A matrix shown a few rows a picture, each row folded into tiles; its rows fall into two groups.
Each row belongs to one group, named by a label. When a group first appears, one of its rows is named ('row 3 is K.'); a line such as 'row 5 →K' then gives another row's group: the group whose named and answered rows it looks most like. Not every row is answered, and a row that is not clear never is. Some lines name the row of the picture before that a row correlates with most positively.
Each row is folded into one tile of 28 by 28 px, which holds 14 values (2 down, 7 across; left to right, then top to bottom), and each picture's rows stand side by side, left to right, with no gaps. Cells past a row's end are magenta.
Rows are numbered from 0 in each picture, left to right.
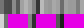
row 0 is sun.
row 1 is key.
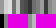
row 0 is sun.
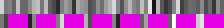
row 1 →sun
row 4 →key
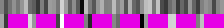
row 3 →key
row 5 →sun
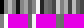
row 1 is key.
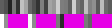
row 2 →key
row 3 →key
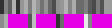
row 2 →sun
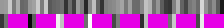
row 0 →sun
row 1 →sun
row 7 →sun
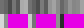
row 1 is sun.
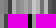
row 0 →key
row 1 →sun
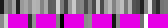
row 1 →sun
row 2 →key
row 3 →key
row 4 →sun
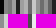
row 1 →sun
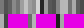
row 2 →sun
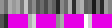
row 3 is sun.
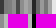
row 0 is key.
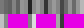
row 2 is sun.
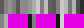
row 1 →sun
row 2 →sun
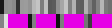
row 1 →sun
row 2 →sun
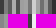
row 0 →key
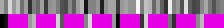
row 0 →sun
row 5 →sun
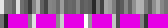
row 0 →key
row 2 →sun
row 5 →key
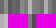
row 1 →key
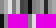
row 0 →sun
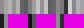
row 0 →sun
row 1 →sun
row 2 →key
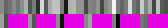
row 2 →key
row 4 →key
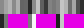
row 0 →sun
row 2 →sun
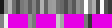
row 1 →key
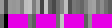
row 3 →sun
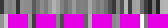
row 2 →key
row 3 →sun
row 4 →key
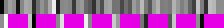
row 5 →key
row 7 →key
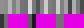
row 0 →sun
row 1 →key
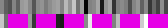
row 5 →sun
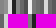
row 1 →key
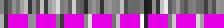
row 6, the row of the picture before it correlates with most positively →0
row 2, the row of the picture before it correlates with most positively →1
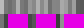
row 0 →key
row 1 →sun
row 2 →sun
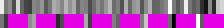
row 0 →key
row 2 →sun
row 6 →key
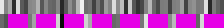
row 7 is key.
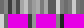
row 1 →sun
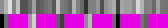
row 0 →sun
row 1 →sun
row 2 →key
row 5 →key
